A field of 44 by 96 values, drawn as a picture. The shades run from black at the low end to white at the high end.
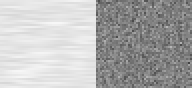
The table splits into one row of 2 panels. Panel 1,1: very high, streaked across, faint in contrast. Panel 1,2: middling, fine-grained.
